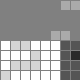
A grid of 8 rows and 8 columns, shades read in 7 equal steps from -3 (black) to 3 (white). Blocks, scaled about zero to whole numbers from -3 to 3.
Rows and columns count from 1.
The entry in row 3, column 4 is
0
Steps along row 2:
same same same same same same same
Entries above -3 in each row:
8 8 8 8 8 8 8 8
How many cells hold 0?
28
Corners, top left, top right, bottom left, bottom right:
0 1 2 -1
